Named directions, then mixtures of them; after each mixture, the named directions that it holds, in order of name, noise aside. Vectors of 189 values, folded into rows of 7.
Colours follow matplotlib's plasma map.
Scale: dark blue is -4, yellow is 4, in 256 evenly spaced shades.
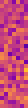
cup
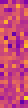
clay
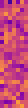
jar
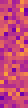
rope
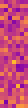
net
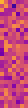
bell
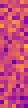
cup, net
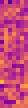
cup, jar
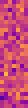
clay, rope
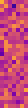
bell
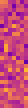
bell, cup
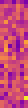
clay, cup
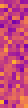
cup, net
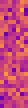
rope
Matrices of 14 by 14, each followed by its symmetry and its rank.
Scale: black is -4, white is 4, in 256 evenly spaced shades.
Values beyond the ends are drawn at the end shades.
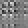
antisymmetric, rank two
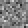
antisymmetric, full rank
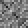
symmetric, full rank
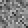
symmetric, full rank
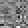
neither, rank three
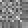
symmetric, rank three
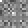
symmetric, rank three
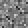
symmetric, full rank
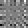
antisymmetric, rank two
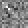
symmetric, rank three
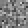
antisymmetric, full rank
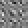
antisymmetric, rank two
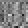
neither, rank three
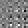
antisymmetric, rank two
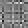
antisymmetric, rank two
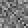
symmetric, full rank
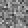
antisymmetric, full rank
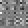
neither, rank three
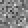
symmetric, full rank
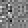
neither, rank three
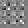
symmetric, rank three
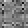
neither, rank three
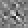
symmetric, rank three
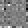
antisymmetric, rank two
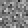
antisymmetric, full rank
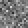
symmetric, full rank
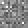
symmetric, rank three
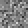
antisymmetric, full rank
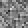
antisymmetric, full rank
